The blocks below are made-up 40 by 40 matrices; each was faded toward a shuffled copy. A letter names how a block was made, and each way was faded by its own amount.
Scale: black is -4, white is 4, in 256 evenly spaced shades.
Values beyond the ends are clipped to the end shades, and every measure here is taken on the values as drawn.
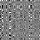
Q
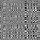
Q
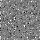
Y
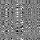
Q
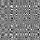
Q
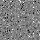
Y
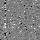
Y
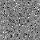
Y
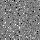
Y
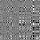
Q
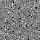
Y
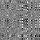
Q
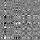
Q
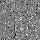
Y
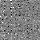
Y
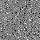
Y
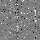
Y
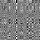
Q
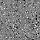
Y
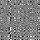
Q
